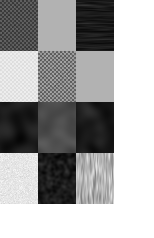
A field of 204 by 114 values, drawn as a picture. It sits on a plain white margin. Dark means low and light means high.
It is made of 4 by 3 panels. Panel 1,1: low, checkered. Panel 1,2: high, flat. Panel 1,3: very low, streaked across, faint in contrast. Panel 2,1: very high, checkered, faint in contrast. Panel 2,2: middling, checkered, strong in contrast. Panel 2,3: high, flat. Panel 3,1: very low, smooth, faint in contrast. Panel 3,2: low, smooth, faint in contrast. Panel 3,3: very low, smooth, faint in contrast. Panel 4,1: very high, fine-grained, faint in contrast. Panel 4,2: very low, blotchy, faint in contrast. Panel 4,3: high, streaked downward.
